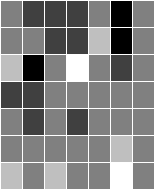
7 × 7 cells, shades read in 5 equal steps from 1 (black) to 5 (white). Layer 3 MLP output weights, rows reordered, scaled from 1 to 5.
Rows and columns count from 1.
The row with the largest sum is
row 7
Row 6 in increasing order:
3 3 3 3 3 3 4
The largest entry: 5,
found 2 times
